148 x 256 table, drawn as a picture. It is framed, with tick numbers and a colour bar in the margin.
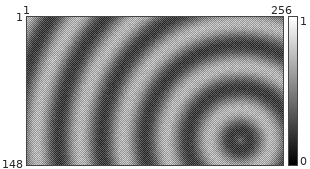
No single row or column stands out from its neighbours. There is no seam. The halves do not mirror each other. Rings spread out from the bottom right.
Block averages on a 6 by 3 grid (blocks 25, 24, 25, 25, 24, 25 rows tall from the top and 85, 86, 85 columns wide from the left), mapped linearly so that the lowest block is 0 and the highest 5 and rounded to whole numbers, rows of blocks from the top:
1 3 5 | 2 2 0 | 3 2 4 | 2 3 1 | 2 2 3 | 2 2 3
